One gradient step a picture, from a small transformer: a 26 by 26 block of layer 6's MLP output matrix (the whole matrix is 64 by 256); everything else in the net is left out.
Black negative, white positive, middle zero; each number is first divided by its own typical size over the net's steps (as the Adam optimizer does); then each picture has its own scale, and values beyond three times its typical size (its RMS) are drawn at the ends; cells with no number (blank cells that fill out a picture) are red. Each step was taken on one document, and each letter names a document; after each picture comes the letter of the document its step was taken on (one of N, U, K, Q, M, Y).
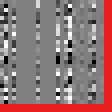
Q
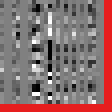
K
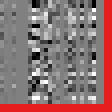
K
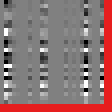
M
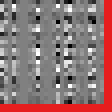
Q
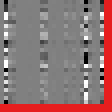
M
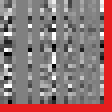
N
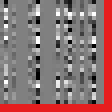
Q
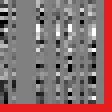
Q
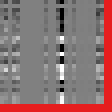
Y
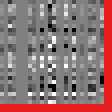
N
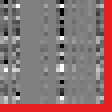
Y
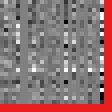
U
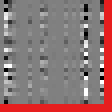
M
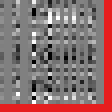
K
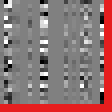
M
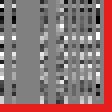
Y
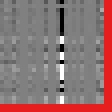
Y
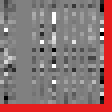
U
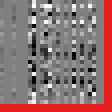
K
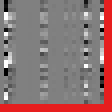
M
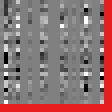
M
